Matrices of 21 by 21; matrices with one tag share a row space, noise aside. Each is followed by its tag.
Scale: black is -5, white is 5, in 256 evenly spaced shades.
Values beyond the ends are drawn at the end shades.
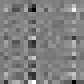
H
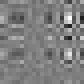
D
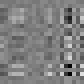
D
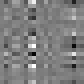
H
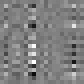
H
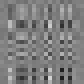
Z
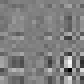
D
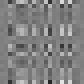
Z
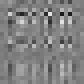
Z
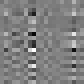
H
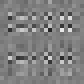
Z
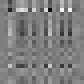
Z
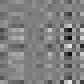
D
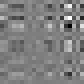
D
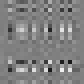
Z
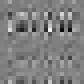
Z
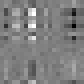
H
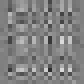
Z
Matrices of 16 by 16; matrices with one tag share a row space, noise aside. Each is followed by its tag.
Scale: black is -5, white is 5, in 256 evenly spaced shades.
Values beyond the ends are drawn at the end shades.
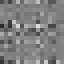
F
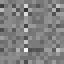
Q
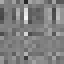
Q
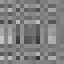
F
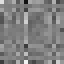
Q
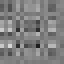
F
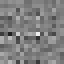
F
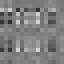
F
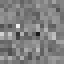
F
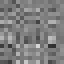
F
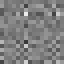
Q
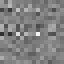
F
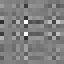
Q
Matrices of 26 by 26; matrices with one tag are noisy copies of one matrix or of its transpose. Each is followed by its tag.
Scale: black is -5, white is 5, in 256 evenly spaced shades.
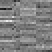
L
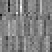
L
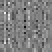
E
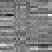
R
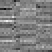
L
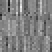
L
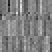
L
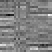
R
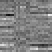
R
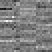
L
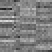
L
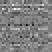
E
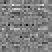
E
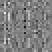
E
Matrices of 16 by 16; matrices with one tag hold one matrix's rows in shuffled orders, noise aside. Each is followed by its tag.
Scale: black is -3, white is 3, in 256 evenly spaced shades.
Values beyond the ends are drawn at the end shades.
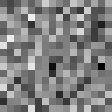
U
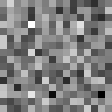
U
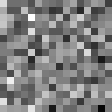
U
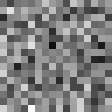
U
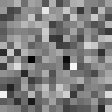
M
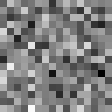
U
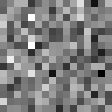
U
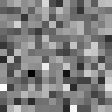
M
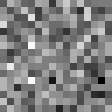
U
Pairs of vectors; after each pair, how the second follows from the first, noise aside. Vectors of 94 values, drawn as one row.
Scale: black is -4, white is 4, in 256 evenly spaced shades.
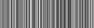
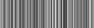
shuffled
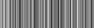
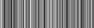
wrapped around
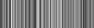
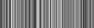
copied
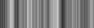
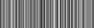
shuffled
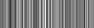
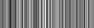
copied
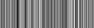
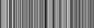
wrapped around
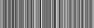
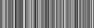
shuffled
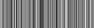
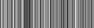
shuffled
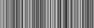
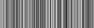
copied
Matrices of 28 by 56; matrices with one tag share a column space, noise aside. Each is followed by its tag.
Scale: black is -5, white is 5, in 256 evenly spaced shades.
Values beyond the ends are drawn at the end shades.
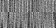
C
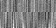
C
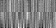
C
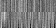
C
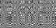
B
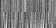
C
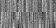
C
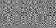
B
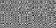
B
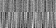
C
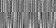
C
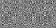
B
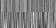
C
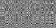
B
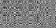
B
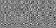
B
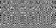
B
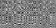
B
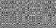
B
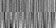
C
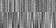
C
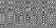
B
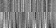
C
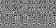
B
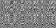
B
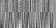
C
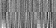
C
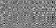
B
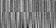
C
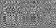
B
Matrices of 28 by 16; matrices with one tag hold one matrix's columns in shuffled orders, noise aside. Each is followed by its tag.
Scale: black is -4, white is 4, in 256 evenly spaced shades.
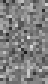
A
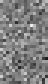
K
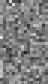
A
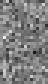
A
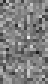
A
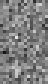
A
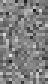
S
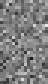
K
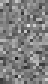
K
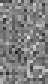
A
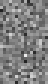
S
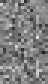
A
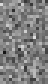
A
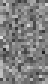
A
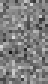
A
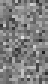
A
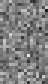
S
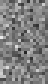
A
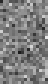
A
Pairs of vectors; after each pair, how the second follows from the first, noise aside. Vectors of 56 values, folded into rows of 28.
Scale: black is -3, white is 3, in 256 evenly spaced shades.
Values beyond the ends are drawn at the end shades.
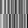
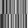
negated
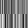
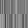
shrunk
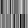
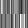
negated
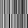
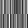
sign-scrambled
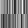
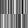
negated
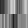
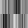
wrapped around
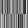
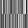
negated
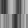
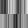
copied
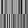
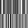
negated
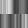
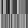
sign-scrambled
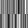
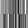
sign-scrambled
